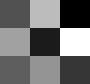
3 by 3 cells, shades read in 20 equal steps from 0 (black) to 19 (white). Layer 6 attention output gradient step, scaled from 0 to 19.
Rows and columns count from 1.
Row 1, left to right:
6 14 0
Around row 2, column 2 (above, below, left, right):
14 11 12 19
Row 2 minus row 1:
6 -12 19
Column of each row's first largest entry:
2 3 2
